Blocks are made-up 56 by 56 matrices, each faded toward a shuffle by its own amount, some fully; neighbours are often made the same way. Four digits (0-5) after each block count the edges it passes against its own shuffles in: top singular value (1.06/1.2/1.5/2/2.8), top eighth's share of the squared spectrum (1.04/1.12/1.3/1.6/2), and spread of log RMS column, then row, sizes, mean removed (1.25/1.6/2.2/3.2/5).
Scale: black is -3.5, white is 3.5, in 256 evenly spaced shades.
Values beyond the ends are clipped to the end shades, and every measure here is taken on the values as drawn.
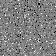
0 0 0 0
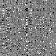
4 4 2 1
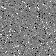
0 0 0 0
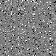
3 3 2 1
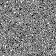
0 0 0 0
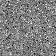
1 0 0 0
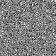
2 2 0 1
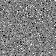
1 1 0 0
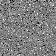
0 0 0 0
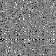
3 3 1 1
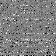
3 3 0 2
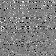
3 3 0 3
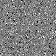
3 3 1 1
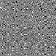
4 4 2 2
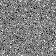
1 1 0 0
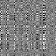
5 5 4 3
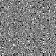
3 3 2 1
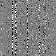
3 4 3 0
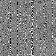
2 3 3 0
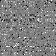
3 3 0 2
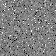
2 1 0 0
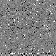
3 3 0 1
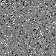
2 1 0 0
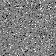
1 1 0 0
